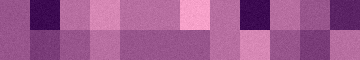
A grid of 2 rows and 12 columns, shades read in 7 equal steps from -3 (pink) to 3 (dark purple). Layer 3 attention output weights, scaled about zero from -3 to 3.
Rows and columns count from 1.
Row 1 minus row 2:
0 2 -1 -1 -1 -1 -3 0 5 -1 -1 3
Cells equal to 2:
1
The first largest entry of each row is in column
2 2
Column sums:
0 4 -1 -3 -1 -1 -3 -2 1 -1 1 1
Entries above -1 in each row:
5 8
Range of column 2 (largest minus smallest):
2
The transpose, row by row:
0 0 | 3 1 | -1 0 | -2 -1 | -1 0 | -1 0 | -3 0 | -1 -1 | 3 -2 | -1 0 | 0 1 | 2 -1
